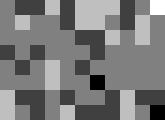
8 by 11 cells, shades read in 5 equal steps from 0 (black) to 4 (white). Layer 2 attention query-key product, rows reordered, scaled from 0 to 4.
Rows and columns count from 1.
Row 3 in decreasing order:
3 3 2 2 2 2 2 2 2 1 1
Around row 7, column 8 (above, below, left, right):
2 1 2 3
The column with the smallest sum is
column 3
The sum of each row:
24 24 22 19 21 21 18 19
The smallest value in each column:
1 1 1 2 1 1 0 1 1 1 0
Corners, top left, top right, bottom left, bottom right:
2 4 3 0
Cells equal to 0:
2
